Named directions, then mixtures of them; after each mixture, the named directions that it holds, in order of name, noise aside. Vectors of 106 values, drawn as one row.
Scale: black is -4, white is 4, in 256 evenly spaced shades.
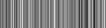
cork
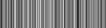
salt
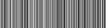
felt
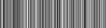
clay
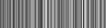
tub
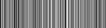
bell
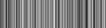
cork, salt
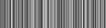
felt, tub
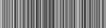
salt, tub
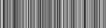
clay, salt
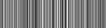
bell, clay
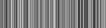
cork, felt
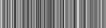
salt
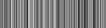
cork, felt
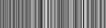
tub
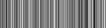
cork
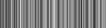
cork, tub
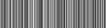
felt, tub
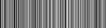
bell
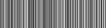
felt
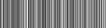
clay, felt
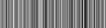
cork, tub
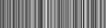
tub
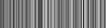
tub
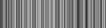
cork, salt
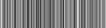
salt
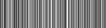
bell, felt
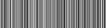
felt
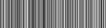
felt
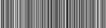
bell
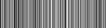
bell
